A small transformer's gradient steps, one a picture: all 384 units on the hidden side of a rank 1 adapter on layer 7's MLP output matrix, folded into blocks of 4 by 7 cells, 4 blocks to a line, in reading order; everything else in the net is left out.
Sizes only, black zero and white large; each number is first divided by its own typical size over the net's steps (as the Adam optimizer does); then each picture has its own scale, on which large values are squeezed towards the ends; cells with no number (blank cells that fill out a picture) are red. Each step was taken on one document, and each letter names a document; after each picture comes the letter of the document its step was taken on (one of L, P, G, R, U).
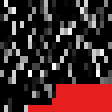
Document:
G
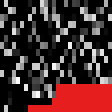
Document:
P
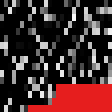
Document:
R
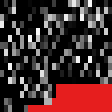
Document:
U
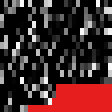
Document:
R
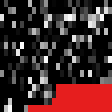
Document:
U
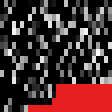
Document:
P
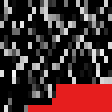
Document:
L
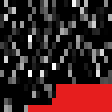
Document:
G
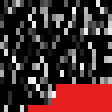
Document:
R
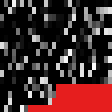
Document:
R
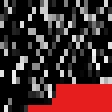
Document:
L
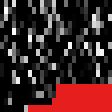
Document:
L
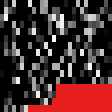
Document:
L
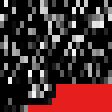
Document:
U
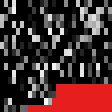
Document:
U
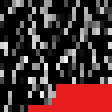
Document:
R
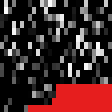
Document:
L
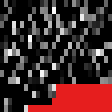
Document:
G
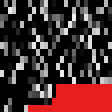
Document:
U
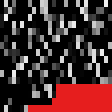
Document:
L
